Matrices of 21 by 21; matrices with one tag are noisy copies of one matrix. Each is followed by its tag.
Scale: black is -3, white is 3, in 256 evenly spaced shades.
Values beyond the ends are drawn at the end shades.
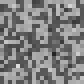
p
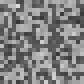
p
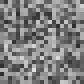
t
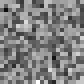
p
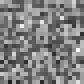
p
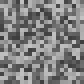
t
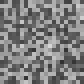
t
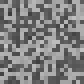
t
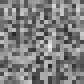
t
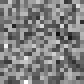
t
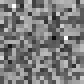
p
